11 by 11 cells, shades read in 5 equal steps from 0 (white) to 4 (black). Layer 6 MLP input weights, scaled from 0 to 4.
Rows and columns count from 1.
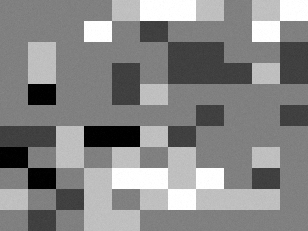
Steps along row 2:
same same down up up down same same down up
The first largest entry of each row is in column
1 6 7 5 2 8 4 1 2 3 2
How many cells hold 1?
23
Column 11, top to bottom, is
0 2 3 3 2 3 2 2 2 2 2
